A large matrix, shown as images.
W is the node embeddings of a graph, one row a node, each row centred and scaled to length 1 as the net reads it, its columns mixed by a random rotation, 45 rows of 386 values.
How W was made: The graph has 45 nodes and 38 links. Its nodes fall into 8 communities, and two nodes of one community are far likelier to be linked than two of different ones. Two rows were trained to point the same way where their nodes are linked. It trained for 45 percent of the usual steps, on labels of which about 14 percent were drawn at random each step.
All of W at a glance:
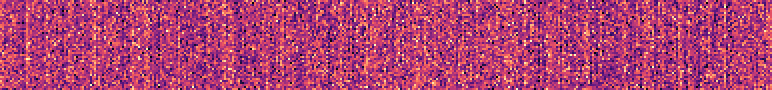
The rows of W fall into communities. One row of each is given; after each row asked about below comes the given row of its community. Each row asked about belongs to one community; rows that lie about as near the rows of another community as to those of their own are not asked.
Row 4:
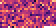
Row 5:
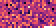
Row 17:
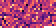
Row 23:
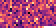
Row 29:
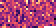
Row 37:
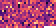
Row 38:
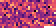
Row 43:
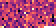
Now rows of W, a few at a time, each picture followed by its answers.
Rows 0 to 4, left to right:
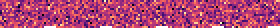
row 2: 38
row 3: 38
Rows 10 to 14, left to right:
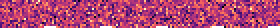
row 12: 43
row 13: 23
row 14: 23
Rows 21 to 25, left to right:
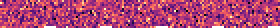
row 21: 29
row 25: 5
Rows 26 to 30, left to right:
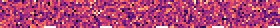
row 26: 5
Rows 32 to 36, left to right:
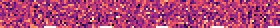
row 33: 17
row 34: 17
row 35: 5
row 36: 4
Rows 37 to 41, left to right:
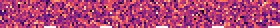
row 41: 23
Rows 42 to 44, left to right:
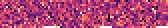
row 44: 29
